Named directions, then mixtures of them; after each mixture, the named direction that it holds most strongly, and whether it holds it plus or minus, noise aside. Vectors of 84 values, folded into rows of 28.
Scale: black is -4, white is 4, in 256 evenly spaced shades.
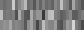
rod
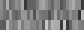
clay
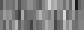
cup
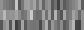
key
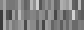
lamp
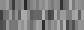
rod, minus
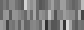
clay, minus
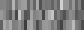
rod, plus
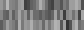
clay, plus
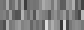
clay, plus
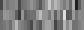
cup, plus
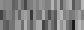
rod, minus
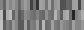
lamp, minus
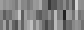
cup, minus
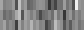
cup, minus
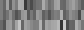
clay, plus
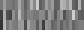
lamp, plus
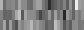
cup, minus
